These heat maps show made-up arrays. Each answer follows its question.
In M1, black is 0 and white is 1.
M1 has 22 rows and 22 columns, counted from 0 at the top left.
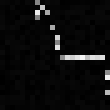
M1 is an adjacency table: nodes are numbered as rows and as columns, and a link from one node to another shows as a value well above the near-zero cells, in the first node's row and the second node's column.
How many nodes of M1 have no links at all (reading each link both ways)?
2
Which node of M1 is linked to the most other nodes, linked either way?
node 11
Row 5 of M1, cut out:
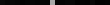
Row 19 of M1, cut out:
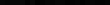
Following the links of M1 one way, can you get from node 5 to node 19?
no
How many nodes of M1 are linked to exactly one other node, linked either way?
11
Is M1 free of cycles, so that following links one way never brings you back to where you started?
yes
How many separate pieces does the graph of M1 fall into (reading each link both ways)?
4
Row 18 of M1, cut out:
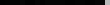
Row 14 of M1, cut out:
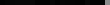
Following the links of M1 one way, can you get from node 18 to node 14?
no
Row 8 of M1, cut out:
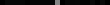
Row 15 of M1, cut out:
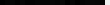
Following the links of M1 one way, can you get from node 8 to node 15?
yes
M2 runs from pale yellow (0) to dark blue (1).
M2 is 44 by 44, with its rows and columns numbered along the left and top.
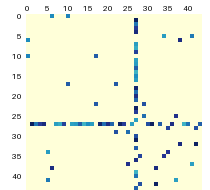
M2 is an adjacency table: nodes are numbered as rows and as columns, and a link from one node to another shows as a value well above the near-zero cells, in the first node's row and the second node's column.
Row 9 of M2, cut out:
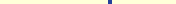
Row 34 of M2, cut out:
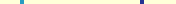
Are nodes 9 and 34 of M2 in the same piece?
no
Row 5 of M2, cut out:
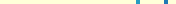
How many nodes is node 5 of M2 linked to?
2
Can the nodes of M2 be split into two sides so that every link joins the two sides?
yes
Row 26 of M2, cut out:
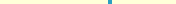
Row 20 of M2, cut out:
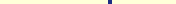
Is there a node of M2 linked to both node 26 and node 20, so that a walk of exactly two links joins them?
yes
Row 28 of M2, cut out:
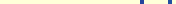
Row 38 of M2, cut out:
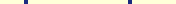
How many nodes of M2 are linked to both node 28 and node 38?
0
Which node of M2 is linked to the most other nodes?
node 27
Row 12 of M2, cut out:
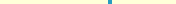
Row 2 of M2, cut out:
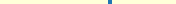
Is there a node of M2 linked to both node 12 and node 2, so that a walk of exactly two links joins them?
yes
